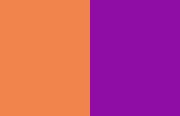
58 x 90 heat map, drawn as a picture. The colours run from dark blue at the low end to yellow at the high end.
The table splits into one row of 2 panels. Panel 1,1: high, flat. Panel 1,2: low, flat.
